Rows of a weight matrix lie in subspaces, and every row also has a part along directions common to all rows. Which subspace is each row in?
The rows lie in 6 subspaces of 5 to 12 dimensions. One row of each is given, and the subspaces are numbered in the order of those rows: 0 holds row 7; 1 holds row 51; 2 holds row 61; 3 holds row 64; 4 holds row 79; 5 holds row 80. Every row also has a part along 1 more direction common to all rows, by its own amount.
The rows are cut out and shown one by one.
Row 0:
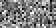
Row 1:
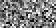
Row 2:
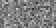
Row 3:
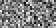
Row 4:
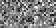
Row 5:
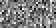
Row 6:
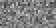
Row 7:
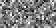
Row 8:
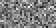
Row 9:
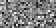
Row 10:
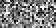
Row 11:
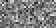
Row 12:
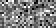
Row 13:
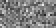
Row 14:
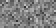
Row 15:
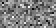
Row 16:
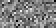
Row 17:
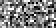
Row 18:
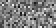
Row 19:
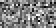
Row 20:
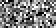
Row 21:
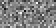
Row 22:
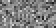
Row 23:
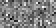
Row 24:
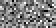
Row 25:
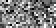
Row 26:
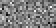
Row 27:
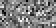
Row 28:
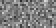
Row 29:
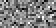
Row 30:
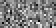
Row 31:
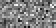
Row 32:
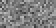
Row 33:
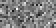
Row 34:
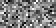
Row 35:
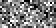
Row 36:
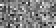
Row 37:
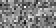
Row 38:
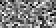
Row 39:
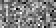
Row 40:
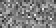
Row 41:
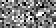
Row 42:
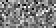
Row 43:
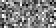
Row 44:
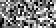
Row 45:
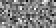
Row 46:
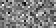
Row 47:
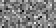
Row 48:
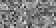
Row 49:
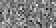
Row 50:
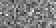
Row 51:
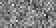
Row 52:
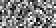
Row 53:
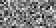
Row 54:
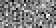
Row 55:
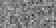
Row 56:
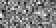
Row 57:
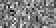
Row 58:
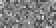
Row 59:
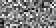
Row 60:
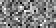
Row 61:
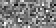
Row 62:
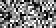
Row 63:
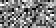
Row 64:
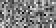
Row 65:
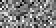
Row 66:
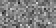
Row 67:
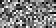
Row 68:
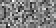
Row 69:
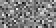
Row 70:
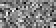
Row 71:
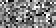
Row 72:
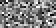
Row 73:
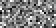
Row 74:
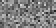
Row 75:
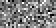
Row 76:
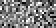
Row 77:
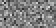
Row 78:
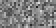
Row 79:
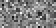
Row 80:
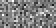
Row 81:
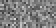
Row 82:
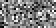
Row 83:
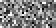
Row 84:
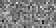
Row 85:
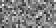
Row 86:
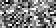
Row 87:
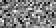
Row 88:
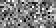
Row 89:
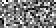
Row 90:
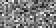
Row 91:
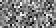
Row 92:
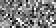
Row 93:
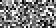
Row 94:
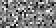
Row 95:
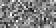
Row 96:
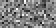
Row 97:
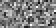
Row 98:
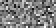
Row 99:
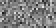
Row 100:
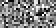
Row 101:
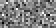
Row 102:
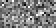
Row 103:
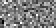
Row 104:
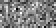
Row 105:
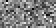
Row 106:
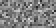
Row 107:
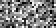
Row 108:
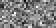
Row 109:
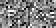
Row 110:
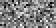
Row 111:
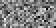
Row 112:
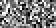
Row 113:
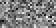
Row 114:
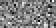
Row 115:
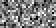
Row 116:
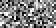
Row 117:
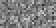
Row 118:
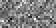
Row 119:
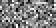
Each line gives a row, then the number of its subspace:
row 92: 3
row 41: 4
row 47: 4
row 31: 2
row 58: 0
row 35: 1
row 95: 0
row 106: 2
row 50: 1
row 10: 1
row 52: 4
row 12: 5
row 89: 2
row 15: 5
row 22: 0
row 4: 2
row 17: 2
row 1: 5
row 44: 1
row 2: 2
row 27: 3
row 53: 0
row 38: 0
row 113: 1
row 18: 1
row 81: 5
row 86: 5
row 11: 0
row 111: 0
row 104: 4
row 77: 0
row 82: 4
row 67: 0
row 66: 3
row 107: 4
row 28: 3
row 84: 1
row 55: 2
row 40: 1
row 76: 4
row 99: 3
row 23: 3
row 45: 3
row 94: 0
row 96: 5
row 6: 5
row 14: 0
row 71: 1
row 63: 5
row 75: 0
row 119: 4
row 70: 4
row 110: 5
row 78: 2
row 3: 4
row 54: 5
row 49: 3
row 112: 3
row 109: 5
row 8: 1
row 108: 5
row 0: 3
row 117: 2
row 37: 5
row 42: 3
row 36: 5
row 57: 5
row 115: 2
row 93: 5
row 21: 0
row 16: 0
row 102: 4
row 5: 3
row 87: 2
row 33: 4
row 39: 4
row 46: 4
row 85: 4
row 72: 0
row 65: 1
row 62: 1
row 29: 0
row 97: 2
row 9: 0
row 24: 5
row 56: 3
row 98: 5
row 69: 5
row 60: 0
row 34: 5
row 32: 1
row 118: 1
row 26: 4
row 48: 5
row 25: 5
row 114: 5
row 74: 5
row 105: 5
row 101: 5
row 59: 2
